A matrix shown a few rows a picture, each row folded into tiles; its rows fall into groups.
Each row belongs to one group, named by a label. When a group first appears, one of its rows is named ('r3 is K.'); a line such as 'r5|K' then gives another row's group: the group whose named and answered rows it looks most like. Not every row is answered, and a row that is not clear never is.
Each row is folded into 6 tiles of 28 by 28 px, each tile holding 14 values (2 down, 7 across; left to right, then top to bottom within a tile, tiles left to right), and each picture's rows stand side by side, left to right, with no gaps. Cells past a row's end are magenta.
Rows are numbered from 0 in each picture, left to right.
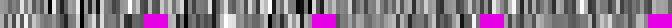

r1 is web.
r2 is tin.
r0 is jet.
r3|jet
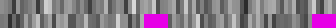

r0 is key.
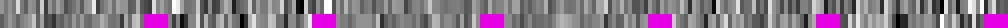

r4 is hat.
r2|hat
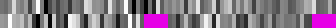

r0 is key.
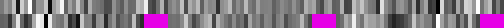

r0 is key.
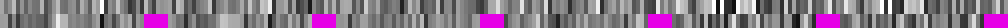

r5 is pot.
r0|web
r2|jet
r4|pot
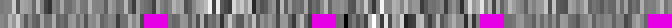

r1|pot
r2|key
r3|pot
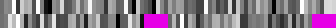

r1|tin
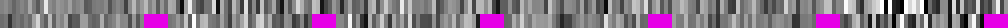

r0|key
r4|pot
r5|pot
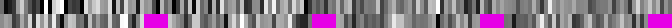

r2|web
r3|key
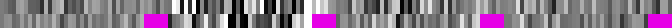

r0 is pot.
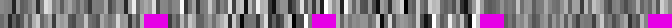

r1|tin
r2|hat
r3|tin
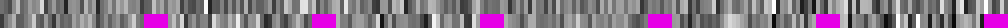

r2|hat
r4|web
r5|web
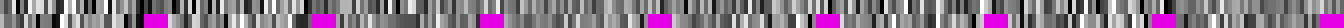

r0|pot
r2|jet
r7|key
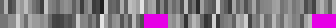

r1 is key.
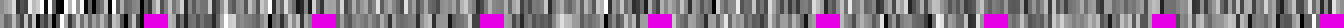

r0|pot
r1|web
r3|web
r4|hat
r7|tin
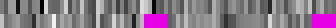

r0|hat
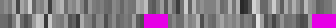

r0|key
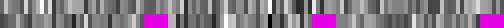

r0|pot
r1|web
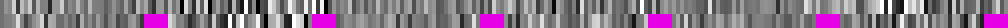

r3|jet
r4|tin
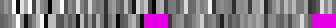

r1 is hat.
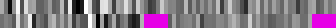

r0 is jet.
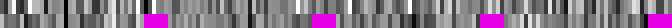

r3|jet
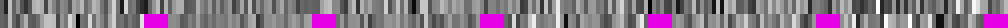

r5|tin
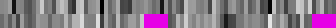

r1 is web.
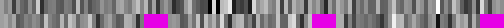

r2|web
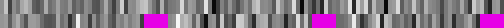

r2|key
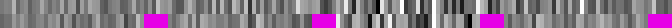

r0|tin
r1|jet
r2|hat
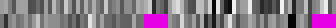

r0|jet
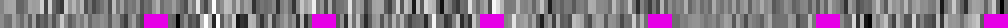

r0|pot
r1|key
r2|tin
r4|tin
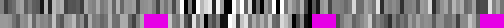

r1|pot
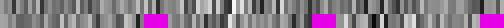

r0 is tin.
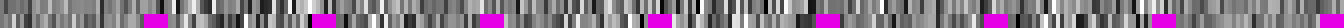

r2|key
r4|pot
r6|key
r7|web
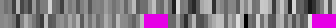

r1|web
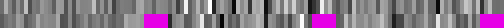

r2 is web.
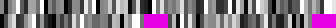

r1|tin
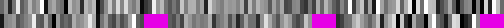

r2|tin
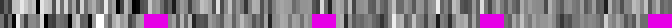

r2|web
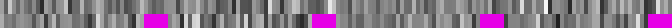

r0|hat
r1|jet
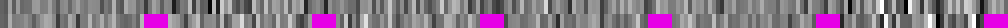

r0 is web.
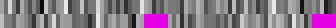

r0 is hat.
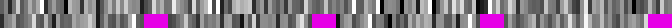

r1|pot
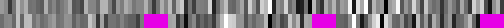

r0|jet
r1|web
